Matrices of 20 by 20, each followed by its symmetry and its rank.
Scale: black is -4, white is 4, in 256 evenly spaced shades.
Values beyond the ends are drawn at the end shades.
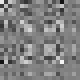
symmetric, rank two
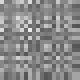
symmetric, rank two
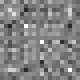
symmetric, rank three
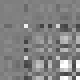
symmetric, rank two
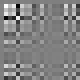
symmetric, rank one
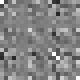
symmetric, rank three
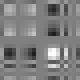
symmetric, rank one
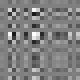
symmetric, rank one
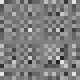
symmetric, rank two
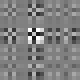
symmetric, rank one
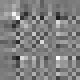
symmetric, rank three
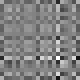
symmetric, rank two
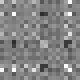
symmetric, rank three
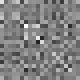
symmetric, rank three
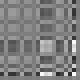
symmetric, rank one
